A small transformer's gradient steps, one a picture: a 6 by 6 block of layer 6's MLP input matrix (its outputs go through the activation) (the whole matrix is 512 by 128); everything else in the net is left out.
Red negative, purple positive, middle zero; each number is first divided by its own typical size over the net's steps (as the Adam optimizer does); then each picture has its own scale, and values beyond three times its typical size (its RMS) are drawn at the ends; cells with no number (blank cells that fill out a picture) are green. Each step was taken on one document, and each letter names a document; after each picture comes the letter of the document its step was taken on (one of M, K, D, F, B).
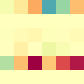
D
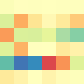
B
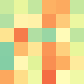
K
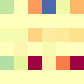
D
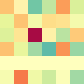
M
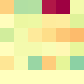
D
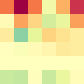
K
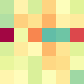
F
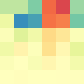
F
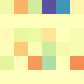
D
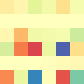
M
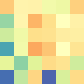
K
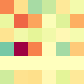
K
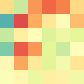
K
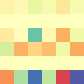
M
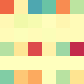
M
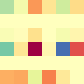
M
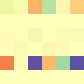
D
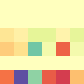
M
